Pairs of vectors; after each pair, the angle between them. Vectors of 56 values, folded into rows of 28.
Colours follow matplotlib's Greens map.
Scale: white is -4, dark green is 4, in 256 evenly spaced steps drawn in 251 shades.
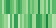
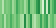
partly aligned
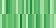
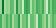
partly opposed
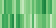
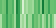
partly aligned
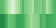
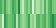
orthogonal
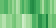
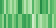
partly opposed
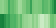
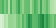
nearly opposite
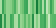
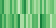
partly aligned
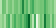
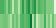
partly aligned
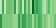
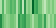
nearly parallel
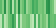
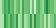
orthogonal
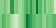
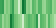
orthogonal
